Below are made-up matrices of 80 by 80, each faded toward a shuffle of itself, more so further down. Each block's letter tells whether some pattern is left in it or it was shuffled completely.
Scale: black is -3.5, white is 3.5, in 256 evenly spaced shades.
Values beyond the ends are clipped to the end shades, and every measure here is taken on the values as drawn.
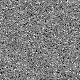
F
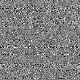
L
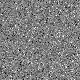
F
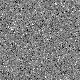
F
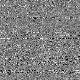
L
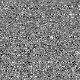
L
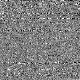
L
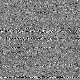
L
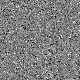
F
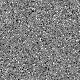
F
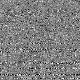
L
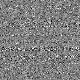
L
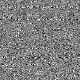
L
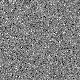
F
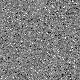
F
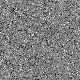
F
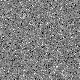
F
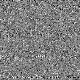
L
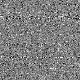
L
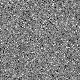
F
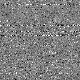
L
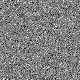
F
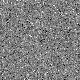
F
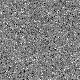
F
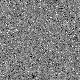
F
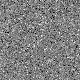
F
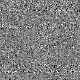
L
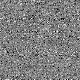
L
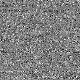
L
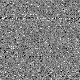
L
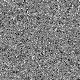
F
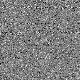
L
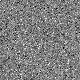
F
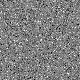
F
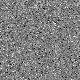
F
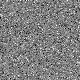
F
